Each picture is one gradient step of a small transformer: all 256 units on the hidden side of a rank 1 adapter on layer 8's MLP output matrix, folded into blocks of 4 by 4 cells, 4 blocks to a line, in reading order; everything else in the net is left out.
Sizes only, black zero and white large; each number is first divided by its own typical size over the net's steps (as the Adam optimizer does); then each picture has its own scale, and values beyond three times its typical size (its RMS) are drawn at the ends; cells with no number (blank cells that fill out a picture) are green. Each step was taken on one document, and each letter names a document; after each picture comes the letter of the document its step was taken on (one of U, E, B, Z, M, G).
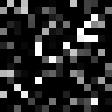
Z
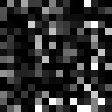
Z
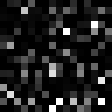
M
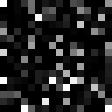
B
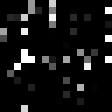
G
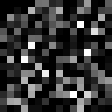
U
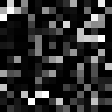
Z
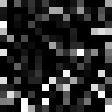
B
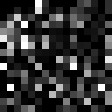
U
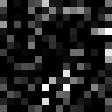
B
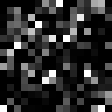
U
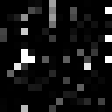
G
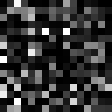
Z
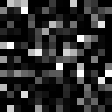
Z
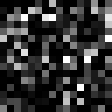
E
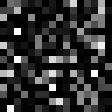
Z
